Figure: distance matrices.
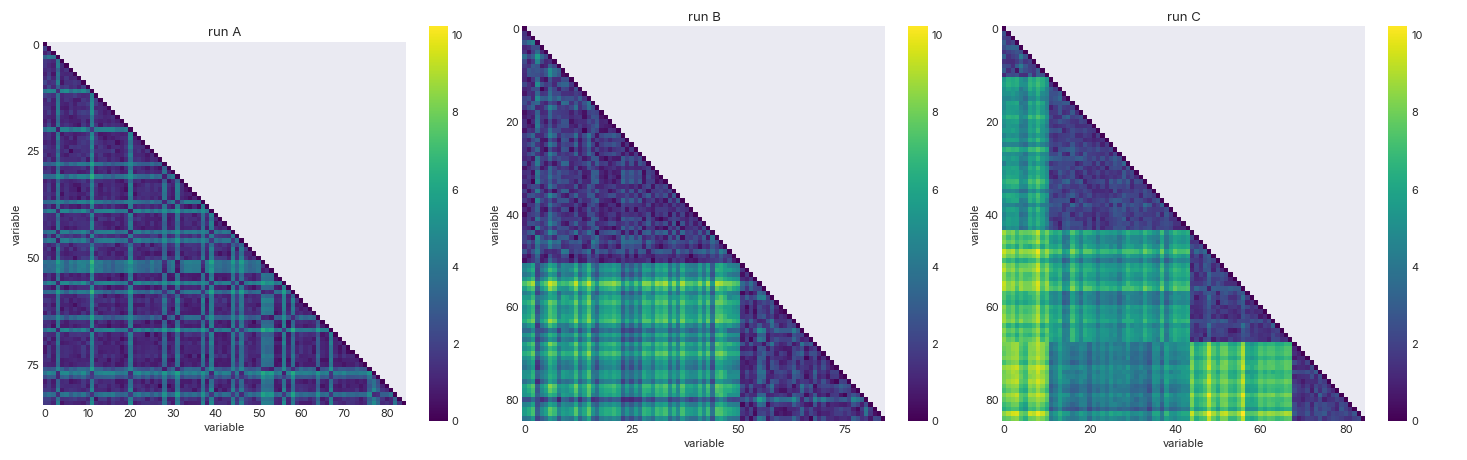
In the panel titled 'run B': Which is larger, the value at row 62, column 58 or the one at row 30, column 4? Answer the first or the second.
the first
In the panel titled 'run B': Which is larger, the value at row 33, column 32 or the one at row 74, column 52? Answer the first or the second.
the second
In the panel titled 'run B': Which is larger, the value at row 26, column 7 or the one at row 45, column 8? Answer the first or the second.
the second
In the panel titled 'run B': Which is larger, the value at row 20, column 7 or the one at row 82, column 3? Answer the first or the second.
the second
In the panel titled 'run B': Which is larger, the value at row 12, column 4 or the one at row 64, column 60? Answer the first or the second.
the first
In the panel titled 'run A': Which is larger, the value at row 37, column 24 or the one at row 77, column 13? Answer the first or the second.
the second
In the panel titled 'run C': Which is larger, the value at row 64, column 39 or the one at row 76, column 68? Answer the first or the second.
the first
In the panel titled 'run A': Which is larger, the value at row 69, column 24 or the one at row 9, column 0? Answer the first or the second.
the second
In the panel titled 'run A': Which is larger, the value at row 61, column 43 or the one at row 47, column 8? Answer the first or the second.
the second
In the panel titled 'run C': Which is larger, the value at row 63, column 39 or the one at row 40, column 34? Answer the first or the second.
the first
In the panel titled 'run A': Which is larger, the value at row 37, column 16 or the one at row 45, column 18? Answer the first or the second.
the first
